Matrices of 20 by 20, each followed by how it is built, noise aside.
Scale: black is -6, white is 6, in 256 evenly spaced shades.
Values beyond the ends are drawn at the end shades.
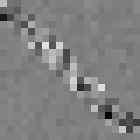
banded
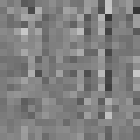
low rank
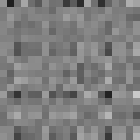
low rank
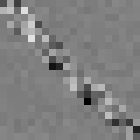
banded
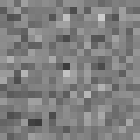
low rank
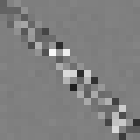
banded
